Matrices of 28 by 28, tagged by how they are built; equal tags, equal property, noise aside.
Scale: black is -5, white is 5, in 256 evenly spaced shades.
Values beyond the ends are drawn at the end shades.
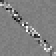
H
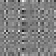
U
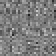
U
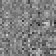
U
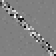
H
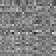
U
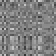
U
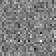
U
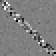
H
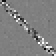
H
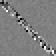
H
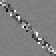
H
